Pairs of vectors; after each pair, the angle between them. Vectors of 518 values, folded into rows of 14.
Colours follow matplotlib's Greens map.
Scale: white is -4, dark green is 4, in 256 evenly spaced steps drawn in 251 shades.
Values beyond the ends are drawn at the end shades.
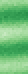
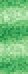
nearly opposite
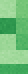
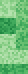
nearly parallel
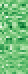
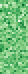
partly aligned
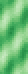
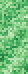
partly opposed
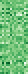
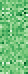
nearly opposite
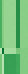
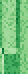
nearly parallel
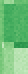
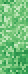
partly opposed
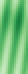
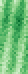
nearly parallel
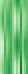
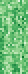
partly opposed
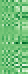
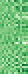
nearly opposite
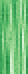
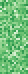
orthogonal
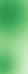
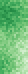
nearly parallel
